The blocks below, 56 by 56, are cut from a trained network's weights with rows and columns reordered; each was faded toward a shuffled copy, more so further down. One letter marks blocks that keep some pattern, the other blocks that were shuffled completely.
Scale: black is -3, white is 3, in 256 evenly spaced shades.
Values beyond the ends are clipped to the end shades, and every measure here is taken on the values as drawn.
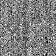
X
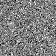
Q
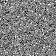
Q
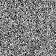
Q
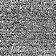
X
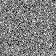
Q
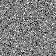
Q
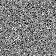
Q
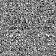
X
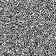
X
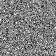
Q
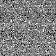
X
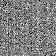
X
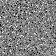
Q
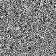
X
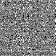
X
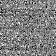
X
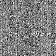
X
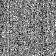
X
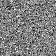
Q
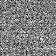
X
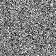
Q
